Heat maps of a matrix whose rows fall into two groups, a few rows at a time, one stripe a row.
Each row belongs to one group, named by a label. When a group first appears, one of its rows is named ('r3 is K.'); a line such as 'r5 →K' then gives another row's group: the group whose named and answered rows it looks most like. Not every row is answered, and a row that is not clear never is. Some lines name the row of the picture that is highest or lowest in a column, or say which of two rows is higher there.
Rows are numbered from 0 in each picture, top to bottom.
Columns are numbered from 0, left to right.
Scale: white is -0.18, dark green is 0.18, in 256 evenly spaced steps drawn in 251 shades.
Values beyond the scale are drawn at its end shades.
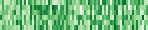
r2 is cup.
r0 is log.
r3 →log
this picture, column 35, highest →0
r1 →cup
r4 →cup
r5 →cup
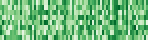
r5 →log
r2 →cup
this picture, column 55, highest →4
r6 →log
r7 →cup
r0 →log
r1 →log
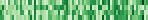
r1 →cup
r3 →log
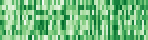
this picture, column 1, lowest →1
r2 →cup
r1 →log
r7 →log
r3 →log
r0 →log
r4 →cup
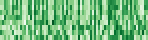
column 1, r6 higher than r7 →Yes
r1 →cup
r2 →cup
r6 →log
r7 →cup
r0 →cup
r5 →log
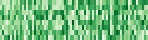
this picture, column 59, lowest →5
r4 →log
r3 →cup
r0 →log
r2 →cup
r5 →log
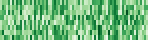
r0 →cup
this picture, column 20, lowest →5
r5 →cup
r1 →cup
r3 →log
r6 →cup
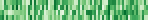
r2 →log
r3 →log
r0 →cup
